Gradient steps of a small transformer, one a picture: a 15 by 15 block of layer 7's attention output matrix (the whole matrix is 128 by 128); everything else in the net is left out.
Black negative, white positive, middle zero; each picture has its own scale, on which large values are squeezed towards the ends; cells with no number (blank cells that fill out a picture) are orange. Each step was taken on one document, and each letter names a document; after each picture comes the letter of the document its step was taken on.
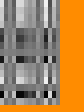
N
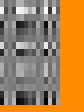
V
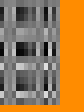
V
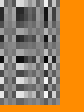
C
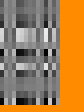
V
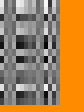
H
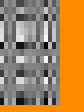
H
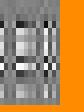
C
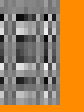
H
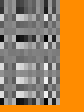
C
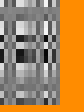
H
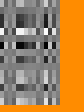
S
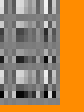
N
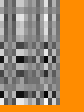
S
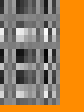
H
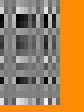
S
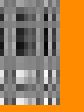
C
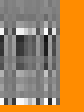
S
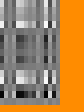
N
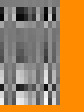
C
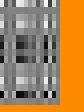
N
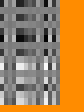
C
